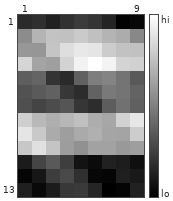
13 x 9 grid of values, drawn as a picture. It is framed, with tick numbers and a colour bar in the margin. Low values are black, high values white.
Stripes running across repeat 2 times from top to bottom. The ninth with the lowest average is the bottom right. The top middle is the ninth with the highest average.
